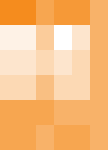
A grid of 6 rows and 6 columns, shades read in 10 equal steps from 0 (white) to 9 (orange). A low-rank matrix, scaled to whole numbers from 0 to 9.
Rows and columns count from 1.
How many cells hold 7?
8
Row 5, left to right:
7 7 7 6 6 6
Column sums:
29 29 32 26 29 36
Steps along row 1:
same down up same down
